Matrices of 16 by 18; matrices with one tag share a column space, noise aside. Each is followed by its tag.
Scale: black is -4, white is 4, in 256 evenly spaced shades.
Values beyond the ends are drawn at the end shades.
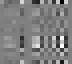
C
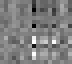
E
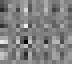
E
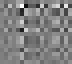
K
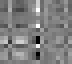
E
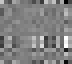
C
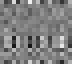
C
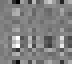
C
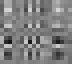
E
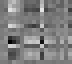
E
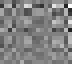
K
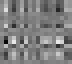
E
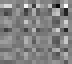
K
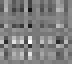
E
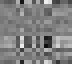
C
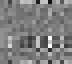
C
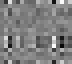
C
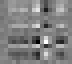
E
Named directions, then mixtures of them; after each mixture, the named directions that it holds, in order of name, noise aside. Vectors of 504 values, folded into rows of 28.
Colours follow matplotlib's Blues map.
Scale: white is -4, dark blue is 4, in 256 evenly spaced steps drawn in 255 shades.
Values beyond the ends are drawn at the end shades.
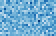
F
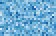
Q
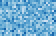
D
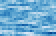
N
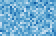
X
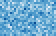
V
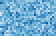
Q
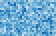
D, N, X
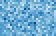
V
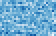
D, F, N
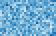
D, X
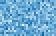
F, Q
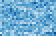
N, X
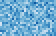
X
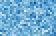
F, X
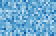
D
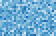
D, V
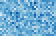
F, Q, X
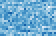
N, Q, V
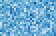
X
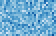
D, F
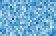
D, X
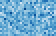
F, Q, V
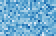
F, Q, V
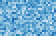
D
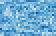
N, Q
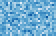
D, V, X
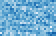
D, N, X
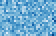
D, F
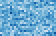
N, V, X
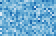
F, Q, X
